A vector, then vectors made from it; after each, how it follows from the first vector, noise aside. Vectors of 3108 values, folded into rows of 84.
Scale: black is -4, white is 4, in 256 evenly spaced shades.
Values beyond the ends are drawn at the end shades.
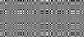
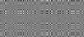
shrunk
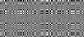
copied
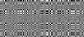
copied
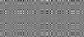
shrunk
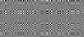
shrunk
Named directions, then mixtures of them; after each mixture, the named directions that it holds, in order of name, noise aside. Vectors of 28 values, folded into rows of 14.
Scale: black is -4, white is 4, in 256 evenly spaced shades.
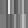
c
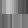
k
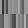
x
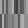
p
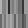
c, p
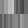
k, p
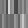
c, p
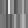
c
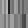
c, x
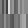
c, x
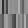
x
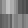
k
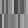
p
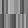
k, x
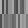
p, x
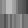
k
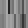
c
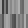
x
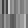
c, x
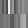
c, x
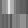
c, k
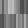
k, x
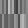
c, p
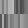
k, p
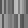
p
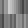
k, x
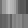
k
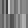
c, x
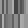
p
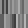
x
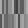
p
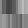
k
